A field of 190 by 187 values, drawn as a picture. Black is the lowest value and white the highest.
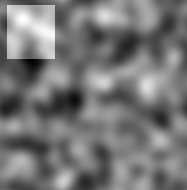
Roughest part: top left. Ninth with the highest average: top left. Slope: none. Odd patch: higher, in the top left.
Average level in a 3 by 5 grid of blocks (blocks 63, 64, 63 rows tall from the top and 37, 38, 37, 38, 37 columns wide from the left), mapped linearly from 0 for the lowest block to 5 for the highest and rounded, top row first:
5 4 2 2 1 / 0 1 3 3 2 / 2 2 1 3 3
